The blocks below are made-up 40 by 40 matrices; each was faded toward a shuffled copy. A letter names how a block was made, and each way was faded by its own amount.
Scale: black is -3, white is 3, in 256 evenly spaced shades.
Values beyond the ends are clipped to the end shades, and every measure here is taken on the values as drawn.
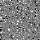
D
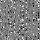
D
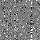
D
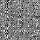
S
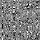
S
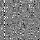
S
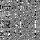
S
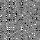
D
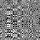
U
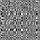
U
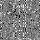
S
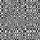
U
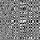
U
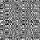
U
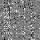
D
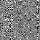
S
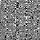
S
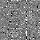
D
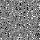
D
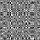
U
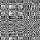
U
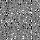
D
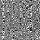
S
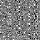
S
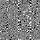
S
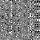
S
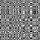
U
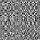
U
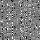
S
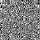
S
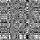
U
